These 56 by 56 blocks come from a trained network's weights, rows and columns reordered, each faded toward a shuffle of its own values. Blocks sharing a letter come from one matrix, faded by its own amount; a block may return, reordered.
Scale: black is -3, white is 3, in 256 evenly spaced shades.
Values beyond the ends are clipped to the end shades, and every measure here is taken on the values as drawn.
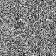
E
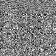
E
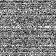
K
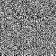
E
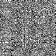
E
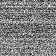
K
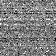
K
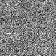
E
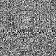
E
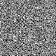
E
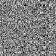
E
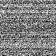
K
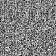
E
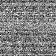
K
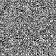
E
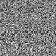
E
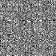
E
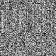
E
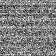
K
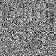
E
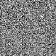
E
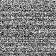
K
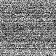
K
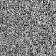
E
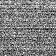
K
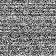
K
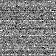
K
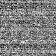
K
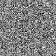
E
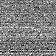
K
